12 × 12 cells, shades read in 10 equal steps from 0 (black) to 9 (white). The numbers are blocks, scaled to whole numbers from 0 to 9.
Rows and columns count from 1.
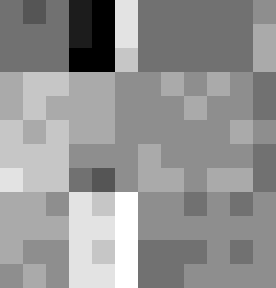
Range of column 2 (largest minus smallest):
4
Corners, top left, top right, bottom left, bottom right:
4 5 5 5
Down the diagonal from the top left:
4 4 4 6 6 5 6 6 4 5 4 5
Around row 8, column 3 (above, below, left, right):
7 5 7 4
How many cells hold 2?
0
